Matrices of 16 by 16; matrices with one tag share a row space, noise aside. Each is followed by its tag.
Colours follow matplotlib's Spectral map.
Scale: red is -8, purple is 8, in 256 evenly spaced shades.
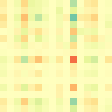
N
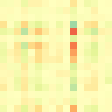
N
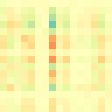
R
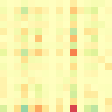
N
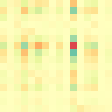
N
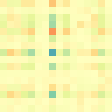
R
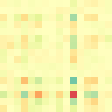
N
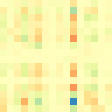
N
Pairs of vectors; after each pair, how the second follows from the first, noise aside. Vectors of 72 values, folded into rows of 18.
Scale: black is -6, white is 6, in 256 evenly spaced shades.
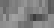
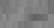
shrunk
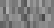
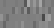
partly zeroed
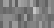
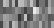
scaled up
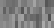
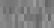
shrunk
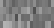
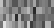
scaled up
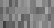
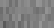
shrunk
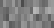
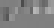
partly zeroed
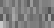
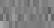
shrunk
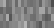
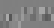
partly zeroed
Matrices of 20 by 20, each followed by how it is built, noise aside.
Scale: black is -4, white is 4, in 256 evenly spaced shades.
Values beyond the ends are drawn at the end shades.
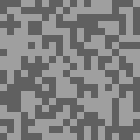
noise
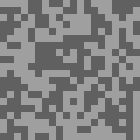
noise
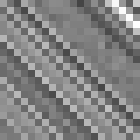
Toeplitz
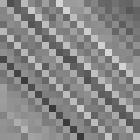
Toeplitz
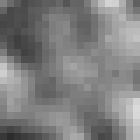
smooth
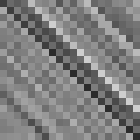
Toeplitz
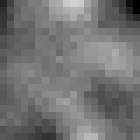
smooth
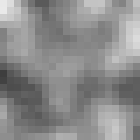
smooth
